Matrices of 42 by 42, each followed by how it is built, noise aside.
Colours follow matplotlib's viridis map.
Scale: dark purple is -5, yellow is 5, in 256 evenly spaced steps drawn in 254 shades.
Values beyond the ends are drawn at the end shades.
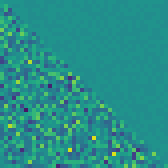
lower triangular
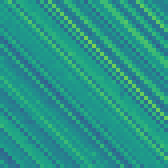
Toeplitz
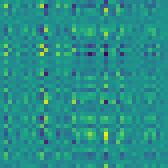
low rank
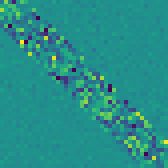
banded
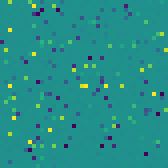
sparse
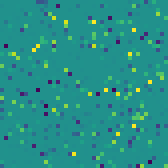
sparse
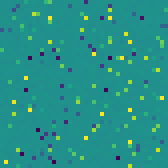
sparse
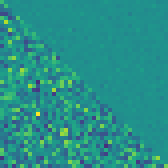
lower triangular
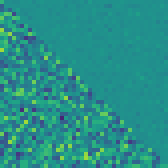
lower triangular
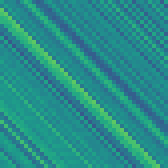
Toeplitz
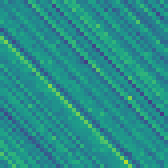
Toeplitz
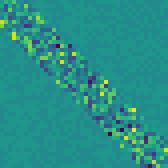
banded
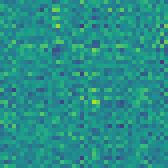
low rank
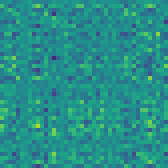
low rank
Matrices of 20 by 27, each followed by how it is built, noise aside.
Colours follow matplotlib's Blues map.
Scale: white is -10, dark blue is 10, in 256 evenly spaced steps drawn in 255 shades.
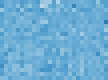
low rank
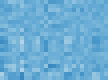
low rank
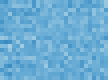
low rank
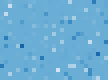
sparse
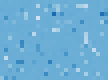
sparse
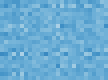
low rank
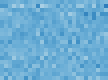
low rank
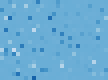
sparse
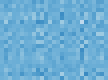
low rank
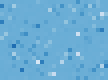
sparse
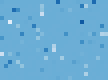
sparse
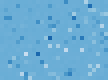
sparse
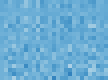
low rank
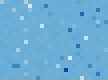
sparse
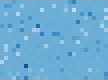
sparse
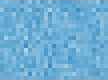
low rank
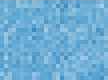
low rank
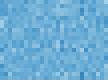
low rank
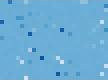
sparse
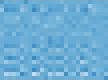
low rank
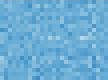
low rank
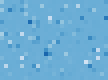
sparse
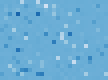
sparse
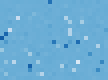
sparse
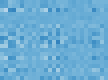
low rank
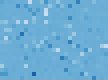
sparse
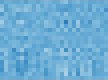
low rank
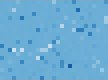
sparse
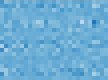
low rank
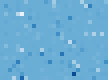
sparse
